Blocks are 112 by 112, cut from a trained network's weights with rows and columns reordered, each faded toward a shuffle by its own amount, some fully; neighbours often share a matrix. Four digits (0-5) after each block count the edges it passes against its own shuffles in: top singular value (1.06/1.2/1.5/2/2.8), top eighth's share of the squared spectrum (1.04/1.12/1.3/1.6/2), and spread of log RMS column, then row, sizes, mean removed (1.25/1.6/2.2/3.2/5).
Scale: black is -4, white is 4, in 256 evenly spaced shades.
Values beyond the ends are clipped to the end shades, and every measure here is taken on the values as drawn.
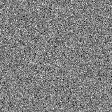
2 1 0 0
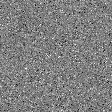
0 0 0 0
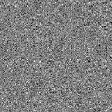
3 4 2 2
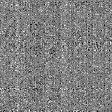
3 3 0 3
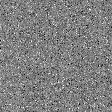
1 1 0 0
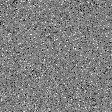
0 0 0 0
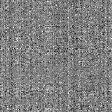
3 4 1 3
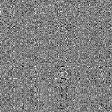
4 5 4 3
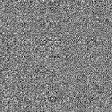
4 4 2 3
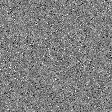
0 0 0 0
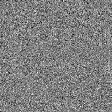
3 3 0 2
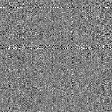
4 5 3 3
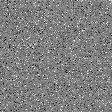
0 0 0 0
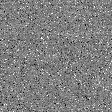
1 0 0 0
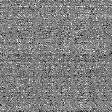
3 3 3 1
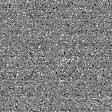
2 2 1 0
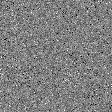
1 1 0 0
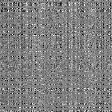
4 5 2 4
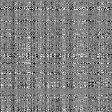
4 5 2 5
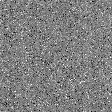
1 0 0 0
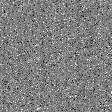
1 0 0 0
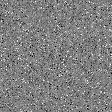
1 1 0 0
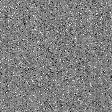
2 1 0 1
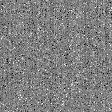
2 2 0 1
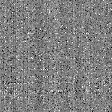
3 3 1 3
